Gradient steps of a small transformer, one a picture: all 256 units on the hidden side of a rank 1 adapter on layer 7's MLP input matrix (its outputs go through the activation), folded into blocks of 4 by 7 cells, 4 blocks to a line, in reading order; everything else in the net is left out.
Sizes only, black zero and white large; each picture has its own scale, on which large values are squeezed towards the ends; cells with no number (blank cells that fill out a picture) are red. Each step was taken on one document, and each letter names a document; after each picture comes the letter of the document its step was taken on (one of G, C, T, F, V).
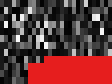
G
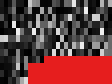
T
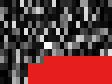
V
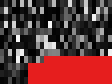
V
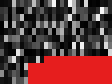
T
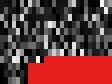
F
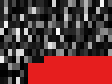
V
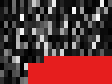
T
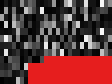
T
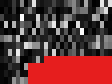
T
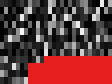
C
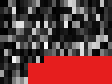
G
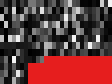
C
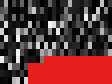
V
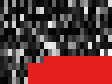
V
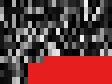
V
